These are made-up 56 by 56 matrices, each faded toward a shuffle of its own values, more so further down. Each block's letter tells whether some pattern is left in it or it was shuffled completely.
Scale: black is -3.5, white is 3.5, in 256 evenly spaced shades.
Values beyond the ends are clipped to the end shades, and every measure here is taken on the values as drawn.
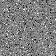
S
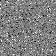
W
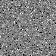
W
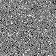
S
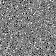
W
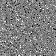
S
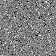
S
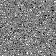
S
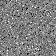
W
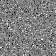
W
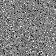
W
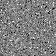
W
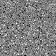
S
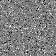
W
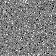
W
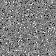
W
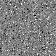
W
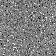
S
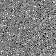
W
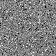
W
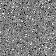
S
